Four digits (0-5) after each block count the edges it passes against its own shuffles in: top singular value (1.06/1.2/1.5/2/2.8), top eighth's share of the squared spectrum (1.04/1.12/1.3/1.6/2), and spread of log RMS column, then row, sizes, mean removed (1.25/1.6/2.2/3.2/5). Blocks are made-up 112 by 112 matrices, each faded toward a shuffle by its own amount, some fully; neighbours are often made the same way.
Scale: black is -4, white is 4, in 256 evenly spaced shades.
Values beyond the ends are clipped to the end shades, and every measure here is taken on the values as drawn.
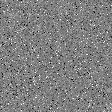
0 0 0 0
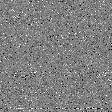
2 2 0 2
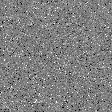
0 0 0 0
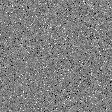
0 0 0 0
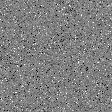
0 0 0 0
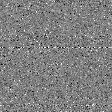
2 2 0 2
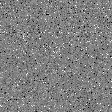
1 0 0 0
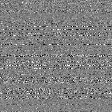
2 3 0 4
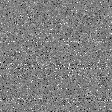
2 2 0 2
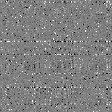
5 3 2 2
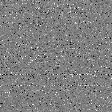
2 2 0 2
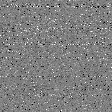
2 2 0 2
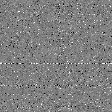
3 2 1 2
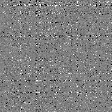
2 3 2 3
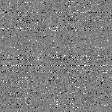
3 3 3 3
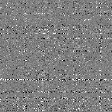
3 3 3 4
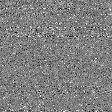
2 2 0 3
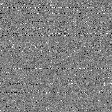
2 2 0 3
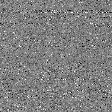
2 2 0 3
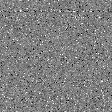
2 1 0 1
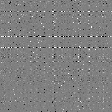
5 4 2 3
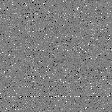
4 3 1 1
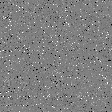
3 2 0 0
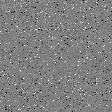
3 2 0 1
